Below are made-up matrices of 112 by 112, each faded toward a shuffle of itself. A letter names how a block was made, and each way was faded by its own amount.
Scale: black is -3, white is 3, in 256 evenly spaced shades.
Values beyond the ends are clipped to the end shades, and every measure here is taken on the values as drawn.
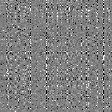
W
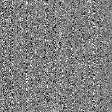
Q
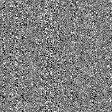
Q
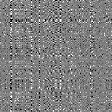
W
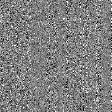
Q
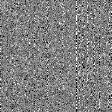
Q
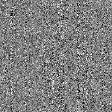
Q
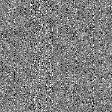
Q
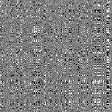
W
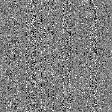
Q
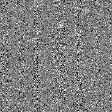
Q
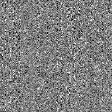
Q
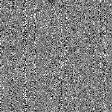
Q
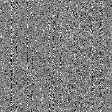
Q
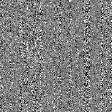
Q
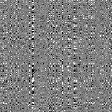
W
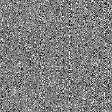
Q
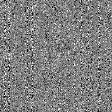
Q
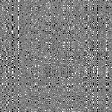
W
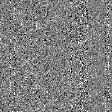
Q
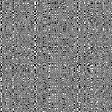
W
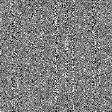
Q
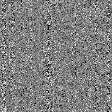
Q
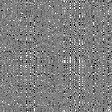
W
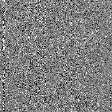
Q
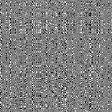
W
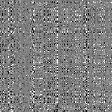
W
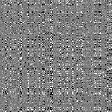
W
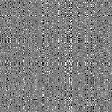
W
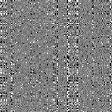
W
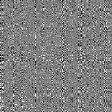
W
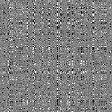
W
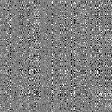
W
